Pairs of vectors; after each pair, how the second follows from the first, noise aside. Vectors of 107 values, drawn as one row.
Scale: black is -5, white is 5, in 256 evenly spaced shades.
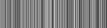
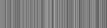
shrunk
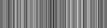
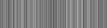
shrunk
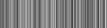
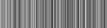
wrapped around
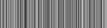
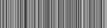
copied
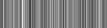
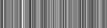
copied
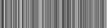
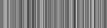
wrapped around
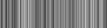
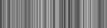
wrapped around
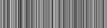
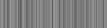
shrunk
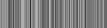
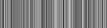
wrapped around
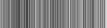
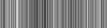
wrapped around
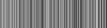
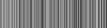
copied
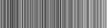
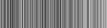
copied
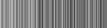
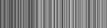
negated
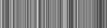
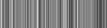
copied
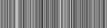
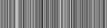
copied
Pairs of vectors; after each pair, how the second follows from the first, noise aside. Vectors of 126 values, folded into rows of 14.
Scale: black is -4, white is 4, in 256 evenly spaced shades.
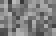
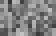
copied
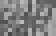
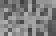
negated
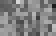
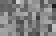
copied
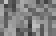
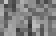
copied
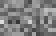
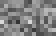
copied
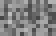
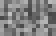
copied
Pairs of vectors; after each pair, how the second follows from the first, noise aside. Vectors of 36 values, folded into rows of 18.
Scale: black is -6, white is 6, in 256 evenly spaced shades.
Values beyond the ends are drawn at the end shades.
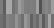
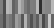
scaled up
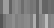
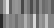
scaled up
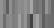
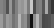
scaled up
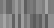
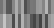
scaled up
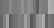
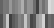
scaled up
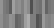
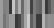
scaled up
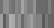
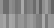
sign-scrambled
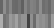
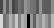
scaled up
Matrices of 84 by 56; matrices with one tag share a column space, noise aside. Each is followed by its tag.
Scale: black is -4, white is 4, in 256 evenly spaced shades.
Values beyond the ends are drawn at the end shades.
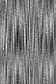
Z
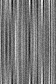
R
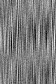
Z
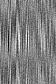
Z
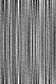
R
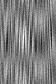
Z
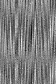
Z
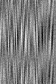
Z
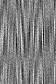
Z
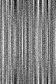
R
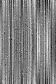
R
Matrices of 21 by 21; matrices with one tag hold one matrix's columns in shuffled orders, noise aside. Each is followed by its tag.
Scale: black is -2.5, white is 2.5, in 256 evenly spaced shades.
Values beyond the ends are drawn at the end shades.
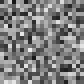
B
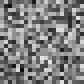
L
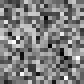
L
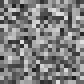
L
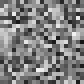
L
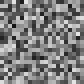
B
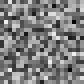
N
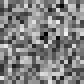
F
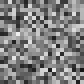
L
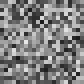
L
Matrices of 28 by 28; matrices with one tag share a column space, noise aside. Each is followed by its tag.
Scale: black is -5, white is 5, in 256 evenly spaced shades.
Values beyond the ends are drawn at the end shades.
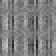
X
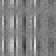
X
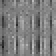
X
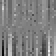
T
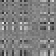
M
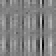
X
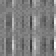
X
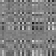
M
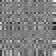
M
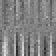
T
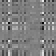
M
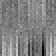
T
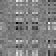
M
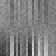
T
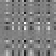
M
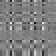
M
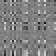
M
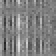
X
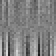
T
